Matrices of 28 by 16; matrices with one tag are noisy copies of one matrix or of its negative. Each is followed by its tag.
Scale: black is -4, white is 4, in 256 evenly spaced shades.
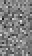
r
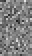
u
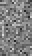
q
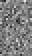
u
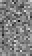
q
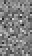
r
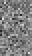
r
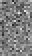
q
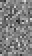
u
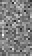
q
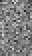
q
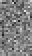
q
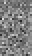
r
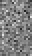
q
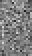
q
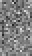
q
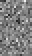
u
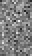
q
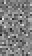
r
